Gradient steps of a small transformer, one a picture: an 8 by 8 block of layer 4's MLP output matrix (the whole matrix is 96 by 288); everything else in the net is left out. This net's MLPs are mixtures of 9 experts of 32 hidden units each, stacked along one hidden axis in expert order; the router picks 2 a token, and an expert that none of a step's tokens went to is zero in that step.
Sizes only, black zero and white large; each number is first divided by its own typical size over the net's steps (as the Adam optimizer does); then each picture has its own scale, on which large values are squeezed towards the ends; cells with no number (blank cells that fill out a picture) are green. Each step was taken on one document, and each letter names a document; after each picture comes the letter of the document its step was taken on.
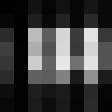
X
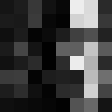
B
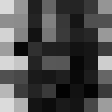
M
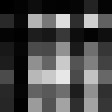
X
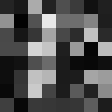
B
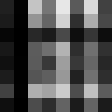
X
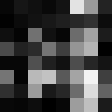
B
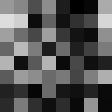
M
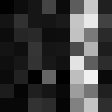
B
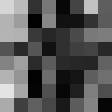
M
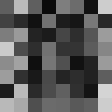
M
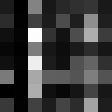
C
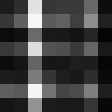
X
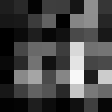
B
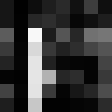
C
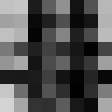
M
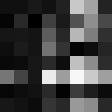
B
